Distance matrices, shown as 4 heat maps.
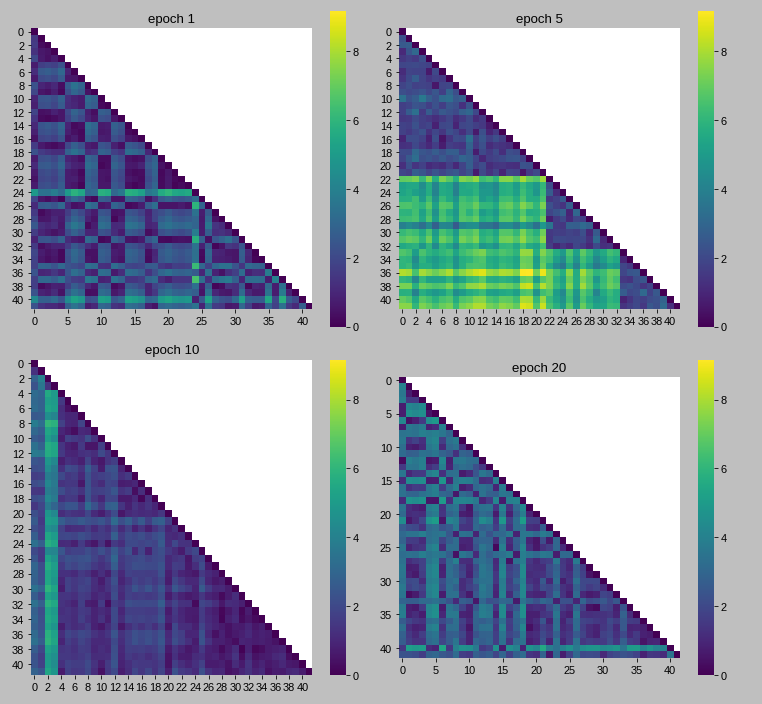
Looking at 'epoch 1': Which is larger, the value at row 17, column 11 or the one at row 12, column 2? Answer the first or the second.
the first
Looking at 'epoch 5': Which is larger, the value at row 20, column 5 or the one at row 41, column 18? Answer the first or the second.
the second
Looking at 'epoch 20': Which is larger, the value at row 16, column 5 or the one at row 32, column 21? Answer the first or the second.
the first
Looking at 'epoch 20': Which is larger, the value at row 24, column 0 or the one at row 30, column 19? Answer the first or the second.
the first
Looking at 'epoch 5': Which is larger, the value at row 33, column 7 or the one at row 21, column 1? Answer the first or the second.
the first
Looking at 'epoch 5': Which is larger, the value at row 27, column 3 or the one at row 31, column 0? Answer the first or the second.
the second
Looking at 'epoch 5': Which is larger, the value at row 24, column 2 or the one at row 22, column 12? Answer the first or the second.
the second
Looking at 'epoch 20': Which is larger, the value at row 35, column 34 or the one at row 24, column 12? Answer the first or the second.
the second
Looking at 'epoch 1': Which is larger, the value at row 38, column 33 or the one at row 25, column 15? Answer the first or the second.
the second
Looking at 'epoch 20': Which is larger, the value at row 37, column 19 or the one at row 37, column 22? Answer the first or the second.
the second
